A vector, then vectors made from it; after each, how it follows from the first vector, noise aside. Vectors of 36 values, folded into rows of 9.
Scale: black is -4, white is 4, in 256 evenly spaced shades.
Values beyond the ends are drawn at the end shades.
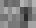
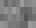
shrunk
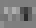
partly zeroed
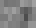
shrunk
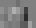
partly zeroed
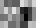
scaled up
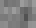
shrunk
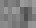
shrunk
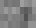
shrunk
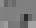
partly zeroed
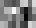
scaled up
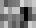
scaled up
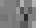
partly zeroed
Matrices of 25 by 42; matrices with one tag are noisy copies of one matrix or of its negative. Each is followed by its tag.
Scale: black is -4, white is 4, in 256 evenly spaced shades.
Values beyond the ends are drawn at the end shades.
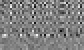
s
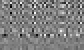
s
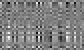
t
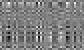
t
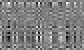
t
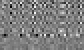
s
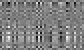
t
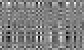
t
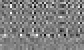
s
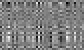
t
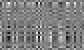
t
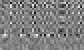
s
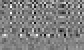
s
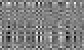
t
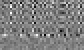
s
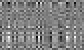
t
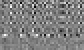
s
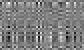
t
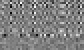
s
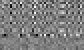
s
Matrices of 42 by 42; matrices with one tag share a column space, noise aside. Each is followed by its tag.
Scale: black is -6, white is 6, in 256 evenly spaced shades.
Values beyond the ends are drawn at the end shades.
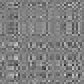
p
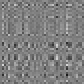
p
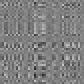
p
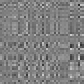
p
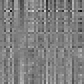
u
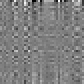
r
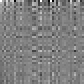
r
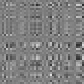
p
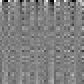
r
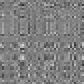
p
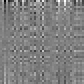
r
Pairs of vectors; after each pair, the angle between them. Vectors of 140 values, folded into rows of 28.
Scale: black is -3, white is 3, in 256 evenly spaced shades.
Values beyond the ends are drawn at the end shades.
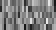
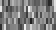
nearly opposite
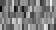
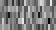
orthogonal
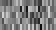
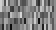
orthogonal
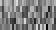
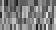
nearly opposite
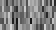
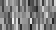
nearly opposite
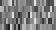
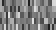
orthogonal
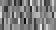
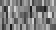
partly aligned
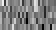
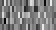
partly opposed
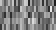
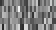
partly opposed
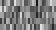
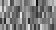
nearly parallel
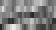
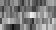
nearly opposite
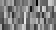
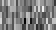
orthogonal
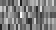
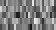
partly aligned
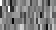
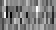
orthogonal
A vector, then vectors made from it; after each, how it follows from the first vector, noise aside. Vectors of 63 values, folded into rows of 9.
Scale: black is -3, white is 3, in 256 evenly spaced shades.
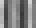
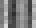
reversed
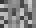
sign-scrambled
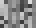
sign-scrambled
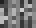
sign-scrambled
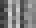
wrapped around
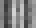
wrapped around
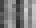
wrapped around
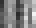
wrapped around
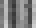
reversed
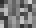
sign-scrambled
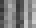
wrapped around
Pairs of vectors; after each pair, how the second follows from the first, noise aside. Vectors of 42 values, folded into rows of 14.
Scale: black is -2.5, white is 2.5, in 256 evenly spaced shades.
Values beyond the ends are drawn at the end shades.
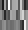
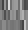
shrunk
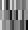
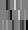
partly zeroed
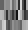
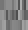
shrunk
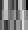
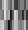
wrapped around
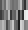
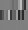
partly zeroed
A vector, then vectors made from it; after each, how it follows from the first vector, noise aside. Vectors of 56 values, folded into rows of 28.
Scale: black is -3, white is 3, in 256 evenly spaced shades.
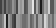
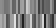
wrapped around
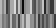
wrapped around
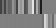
partly zeroed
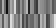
wrapped around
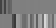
partly zeroed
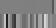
partly zeroed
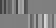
partly zeroed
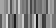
wrapped around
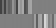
partly zeroed
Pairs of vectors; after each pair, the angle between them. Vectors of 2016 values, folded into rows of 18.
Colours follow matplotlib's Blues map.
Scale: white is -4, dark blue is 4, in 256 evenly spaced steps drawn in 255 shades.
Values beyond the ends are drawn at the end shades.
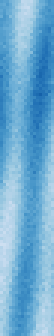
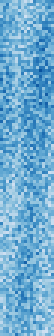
partly aligned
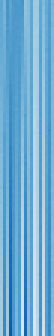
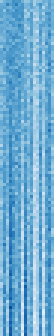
nearly parallel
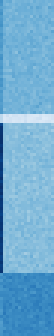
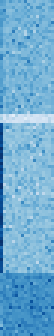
nearly parallel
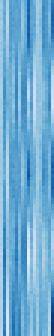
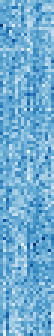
partly opposed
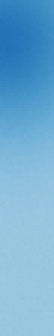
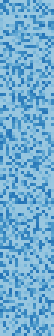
orthogonal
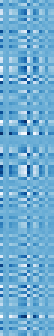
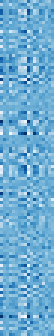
nearly opposite
